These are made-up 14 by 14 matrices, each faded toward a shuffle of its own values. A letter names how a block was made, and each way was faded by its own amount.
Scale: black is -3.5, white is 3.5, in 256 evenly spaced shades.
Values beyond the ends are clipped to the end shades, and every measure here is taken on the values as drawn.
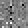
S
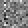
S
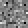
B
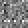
B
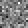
S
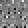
B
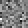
S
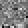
B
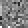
S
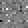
B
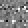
B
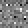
B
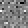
B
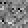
B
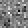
S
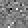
B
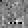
B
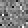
B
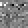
B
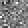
S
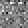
B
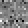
B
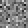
S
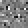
B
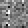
S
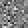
S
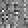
S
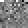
B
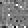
B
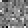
B
